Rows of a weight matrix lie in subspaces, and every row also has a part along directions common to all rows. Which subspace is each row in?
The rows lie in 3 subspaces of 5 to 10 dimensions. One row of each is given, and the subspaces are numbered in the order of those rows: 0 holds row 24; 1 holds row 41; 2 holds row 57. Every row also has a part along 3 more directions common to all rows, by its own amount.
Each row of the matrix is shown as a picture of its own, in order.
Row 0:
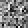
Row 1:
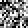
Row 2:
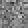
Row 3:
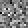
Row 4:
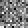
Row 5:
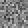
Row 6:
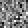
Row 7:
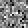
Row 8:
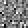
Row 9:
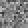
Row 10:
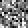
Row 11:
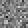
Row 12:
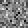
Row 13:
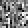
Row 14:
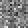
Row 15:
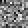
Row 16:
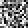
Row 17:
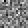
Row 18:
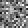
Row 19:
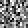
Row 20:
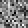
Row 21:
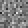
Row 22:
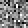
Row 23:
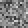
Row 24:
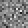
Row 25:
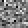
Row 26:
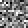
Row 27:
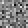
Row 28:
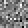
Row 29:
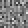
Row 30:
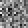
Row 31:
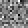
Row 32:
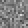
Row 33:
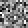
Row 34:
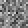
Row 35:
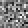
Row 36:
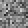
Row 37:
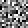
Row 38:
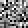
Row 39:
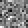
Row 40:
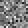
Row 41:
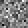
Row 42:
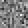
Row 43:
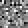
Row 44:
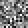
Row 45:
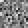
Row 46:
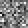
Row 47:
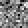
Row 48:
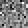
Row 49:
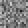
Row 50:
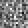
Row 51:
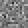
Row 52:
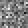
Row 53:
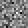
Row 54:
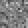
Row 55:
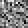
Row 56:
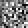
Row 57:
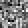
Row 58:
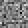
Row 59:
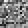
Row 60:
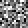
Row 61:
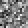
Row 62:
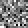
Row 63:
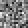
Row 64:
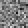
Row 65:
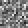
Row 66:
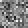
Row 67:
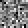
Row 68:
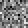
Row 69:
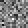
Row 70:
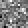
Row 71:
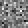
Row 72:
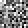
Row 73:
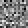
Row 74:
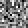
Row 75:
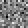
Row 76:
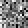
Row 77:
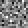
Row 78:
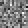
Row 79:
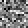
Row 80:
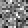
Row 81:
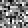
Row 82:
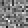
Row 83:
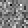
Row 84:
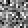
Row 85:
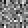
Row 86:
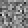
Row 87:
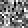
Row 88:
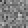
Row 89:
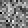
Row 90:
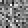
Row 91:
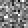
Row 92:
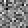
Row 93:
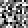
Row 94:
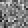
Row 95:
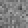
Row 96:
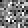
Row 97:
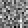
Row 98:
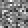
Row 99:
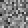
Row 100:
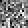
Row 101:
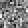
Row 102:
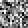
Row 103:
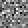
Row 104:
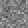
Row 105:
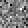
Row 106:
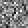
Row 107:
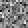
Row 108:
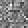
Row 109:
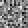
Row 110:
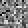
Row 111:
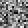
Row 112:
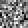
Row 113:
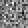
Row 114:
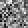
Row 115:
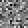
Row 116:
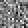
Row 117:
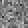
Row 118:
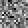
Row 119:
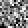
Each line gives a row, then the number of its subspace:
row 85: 1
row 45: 1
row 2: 0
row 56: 0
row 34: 1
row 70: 2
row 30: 2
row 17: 1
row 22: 1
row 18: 2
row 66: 2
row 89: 2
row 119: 2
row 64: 1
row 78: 2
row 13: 2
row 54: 0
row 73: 0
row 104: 1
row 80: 2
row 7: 1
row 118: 2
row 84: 1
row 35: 0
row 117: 2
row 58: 0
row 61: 0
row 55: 2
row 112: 0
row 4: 2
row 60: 1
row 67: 1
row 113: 0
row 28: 1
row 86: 0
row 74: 1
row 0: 2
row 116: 1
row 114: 2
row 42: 1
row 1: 2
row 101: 2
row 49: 2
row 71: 1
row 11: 0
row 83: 2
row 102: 2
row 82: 2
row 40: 2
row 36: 2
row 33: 0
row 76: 2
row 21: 1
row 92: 1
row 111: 1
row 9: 0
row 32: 1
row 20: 2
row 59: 0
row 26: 1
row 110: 0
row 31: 1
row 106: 0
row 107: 0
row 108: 1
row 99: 1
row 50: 0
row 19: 1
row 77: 1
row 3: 2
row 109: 2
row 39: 2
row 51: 0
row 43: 2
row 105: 2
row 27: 2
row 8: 1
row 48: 1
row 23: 2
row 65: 0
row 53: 0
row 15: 1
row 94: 2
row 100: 2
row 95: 2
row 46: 0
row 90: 2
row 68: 1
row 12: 1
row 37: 1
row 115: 2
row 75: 1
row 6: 1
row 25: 1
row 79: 1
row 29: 1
